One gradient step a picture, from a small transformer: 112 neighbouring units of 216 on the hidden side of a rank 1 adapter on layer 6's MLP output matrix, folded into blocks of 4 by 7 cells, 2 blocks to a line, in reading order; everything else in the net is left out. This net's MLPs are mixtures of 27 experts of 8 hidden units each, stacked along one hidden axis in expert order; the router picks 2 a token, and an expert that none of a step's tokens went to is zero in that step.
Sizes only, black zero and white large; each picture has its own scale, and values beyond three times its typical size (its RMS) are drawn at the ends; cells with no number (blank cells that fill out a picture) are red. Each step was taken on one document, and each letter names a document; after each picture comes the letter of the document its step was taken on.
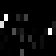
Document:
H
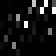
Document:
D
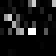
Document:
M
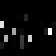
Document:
H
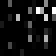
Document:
D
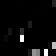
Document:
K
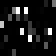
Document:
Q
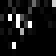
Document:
M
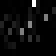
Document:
M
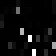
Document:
Q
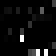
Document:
K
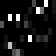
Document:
D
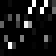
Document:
D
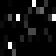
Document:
D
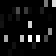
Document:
Q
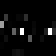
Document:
H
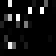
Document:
D
